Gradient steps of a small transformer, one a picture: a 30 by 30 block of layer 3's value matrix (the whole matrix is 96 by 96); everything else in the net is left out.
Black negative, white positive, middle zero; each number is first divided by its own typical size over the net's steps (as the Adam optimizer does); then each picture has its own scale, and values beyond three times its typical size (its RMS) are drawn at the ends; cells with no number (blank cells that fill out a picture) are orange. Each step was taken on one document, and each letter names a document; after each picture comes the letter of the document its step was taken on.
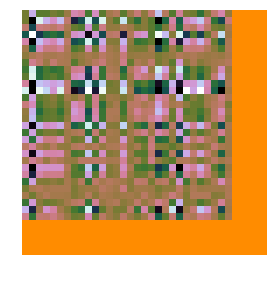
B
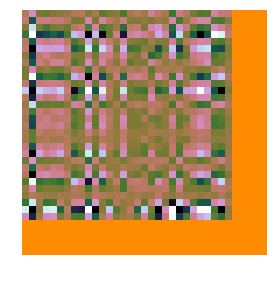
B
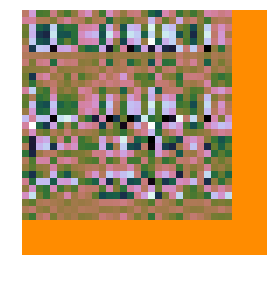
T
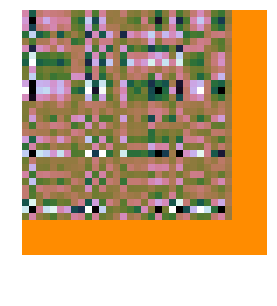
B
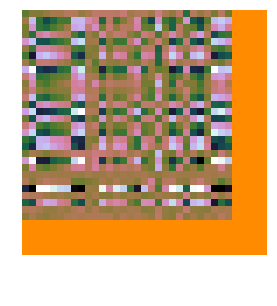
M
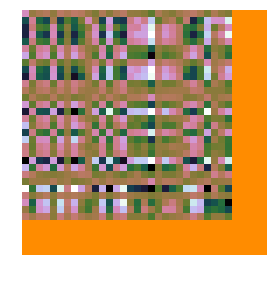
M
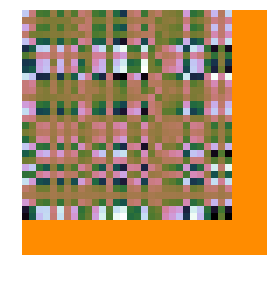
M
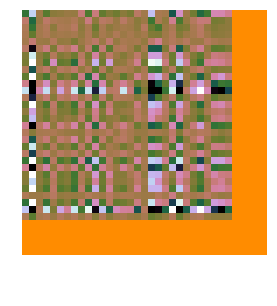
B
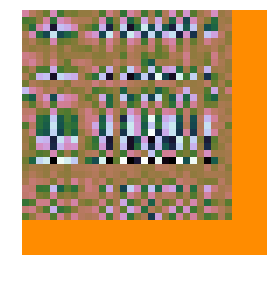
T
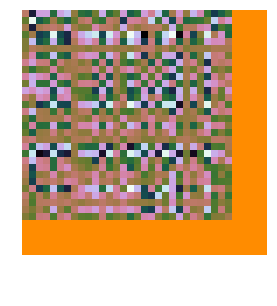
T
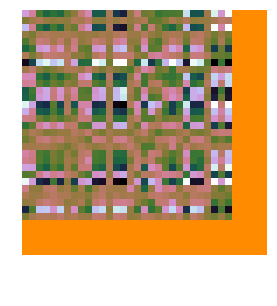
M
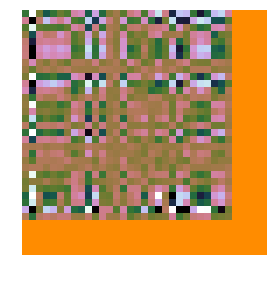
B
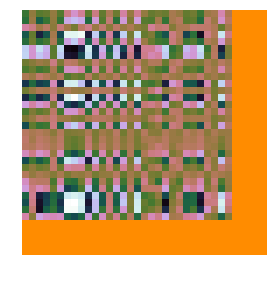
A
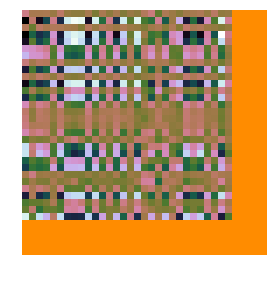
A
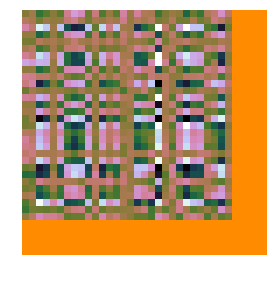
A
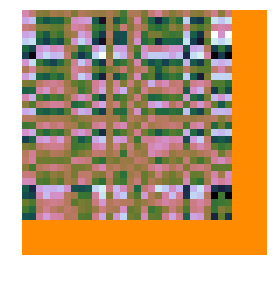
M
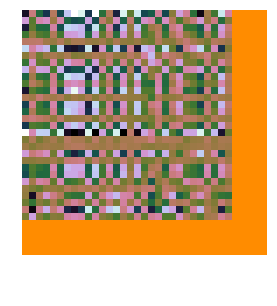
A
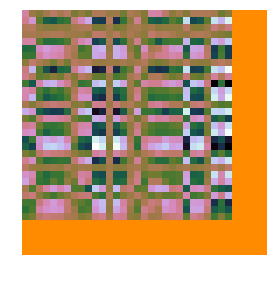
M
